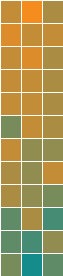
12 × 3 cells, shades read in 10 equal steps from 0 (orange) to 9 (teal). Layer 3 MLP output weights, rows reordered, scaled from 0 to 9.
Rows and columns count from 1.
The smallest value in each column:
1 0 2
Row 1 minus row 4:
0 -2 0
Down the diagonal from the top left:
2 2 3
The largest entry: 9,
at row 12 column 2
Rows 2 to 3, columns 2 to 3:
2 2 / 1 3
